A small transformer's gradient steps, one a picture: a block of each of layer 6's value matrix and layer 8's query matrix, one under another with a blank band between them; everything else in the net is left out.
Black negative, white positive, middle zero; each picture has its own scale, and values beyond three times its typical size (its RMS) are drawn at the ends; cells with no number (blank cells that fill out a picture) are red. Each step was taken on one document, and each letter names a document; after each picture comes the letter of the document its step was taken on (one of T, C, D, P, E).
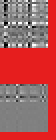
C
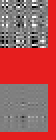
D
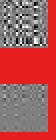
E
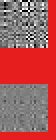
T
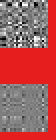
E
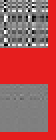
C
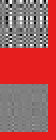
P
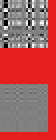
C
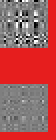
E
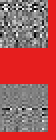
E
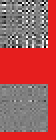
T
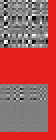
C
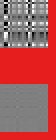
C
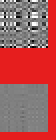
D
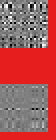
P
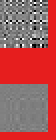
P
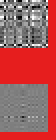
D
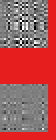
E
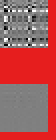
C
